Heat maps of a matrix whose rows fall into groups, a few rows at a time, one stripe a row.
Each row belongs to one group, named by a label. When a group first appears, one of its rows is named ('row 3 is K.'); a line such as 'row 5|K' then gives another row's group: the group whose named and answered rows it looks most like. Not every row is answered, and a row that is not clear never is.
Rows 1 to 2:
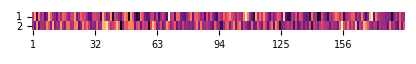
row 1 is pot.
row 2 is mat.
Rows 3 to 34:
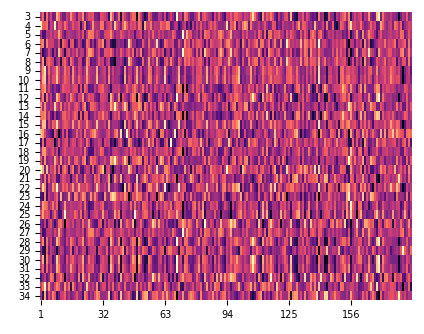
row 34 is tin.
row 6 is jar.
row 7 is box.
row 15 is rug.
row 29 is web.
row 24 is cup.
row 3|pot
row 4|mat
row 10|rug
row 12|pot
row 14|cup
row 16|tin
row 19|mat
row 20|jar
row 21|tin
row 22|rug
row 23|mat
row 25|cup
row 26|box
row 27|box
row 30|pot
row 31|pot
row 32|box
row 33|rug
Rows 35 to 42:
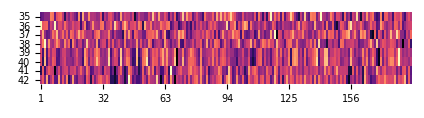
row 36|mat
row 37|rug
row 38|rug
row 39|tin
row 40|tin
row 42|jar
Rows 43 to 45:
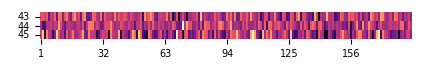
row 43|mat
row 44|box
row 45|pot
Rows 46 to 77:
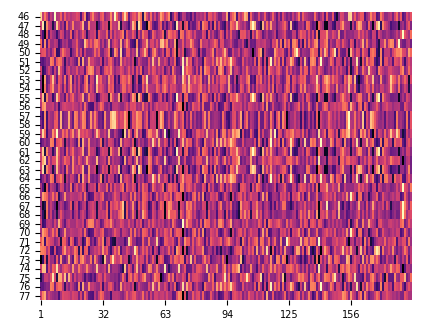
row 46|mat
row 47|pot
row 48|web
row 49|tin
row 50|tin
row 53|tin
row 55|pot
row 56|cup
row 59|rug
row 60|box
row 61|pot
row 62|rug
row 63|pot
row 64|box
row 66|cup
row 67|web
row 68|web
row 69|box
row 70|cup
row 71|jar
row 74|rug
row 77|cup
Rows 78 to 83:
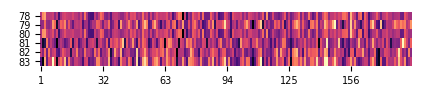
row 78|cup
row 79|tin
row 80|cup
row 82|tin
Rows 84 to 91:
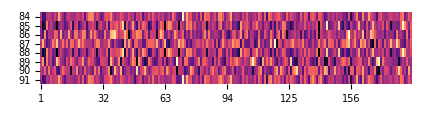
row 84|box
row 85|web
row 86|mat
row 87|rug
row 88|web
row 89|pot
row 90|tin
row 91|box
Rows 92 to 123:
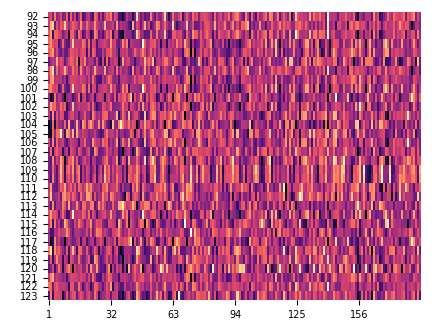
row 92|jar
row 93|rug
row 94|jar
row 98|rug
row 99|cup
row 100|cup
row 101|web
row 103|tin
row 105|tin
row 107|jar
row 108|tin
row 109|tin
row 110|tin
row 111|rug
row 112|rug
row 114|cup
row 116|box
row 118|jar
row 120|box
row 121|cup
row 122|jar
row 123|jar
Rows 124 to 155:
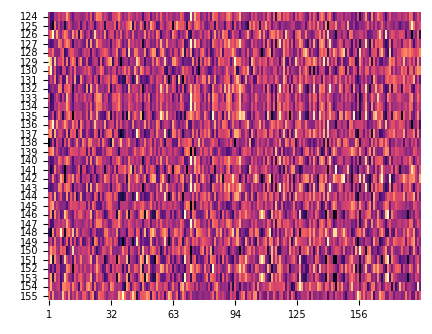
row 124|box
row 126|rug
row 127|box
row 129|jar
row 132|box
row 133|box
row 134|box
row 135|box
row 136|rug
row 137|jar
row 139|cup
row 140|box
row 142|tin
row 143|box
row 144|jar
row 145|cup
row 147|box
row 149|jar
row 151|pot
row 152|box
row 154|rug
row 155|mat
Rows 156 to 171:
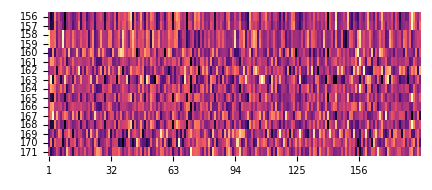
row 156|web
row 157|web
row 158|mat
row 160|mat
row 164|cup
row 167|rug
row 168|web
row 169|box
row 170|jar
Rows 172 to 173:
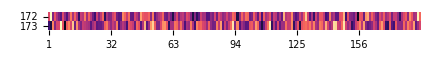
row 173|tin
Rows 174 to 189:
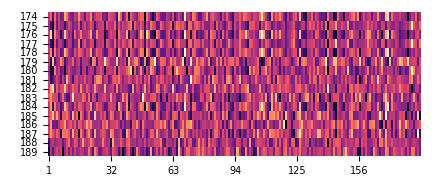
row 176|pot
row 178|pot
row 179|tin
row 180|web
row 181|box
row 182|rug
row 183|cup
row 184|pot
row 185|rug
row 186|rug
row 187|rug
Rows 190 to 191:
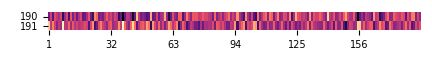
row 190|jar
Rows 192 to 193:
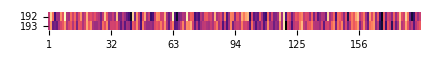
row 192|rug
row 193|rug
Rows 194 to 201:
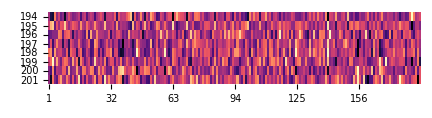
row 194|web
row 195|rug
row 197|jar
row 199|rug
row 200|mat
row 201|tin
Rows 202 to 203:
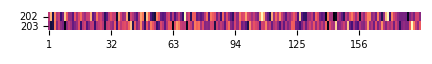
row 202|pot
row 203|web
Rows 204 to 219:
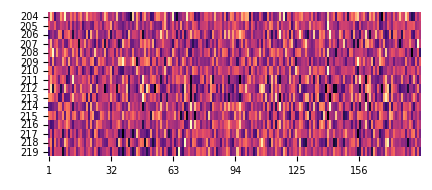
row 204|rug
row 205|jar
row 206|box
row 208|rug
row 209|mat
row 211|cup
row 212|pot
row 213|cup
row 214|box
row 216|box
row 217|jar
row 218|pot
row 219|jar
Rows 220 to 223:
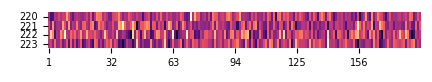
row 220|box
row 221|mat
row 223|jar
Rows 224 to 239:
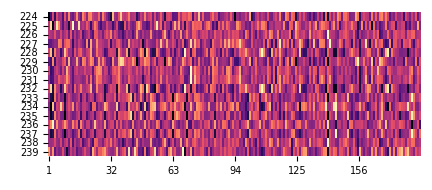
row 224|mat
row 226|jar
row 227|box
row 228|pot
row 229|mat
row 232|pot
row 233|web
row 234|tin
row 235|web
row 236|rug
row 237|web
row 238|jar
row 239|tin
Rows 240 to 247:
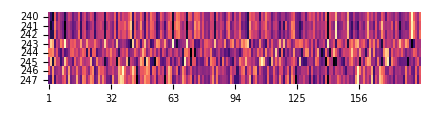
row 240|web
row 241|web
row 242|web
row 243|rug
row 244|cup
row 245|pot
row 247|mat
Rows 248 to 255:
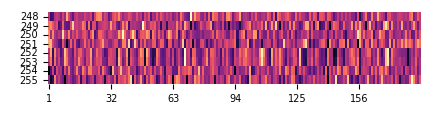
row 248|box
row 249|cup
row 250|mat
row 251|tin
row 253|pot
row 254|mat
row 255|web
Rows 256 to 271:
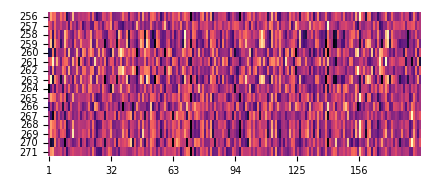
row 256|cup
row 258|pot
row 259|pot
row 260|mat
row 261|rug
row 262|mat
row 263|pot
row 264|mat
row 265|cup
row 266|jar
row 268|cup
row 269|cup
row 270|web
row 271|cup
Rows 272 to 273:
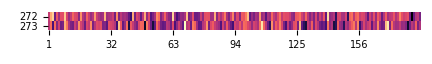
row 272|rug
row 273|pot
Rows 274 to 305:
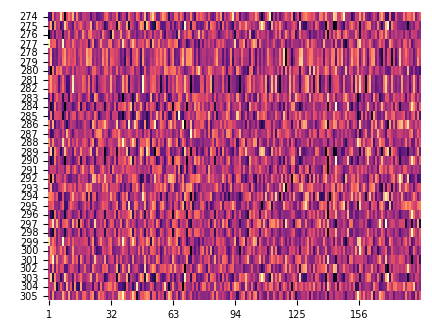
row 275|pot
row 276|mat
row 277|mat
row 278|rug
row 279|rug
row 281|cup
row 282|cup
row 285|jar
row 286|tin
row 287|box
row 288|mat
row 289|pot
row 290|web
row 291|mat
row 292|tin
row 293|rug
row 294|cup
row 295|tin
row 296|web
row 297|rug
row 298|web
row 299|mat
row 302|tin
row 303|pot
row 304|jar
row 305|mat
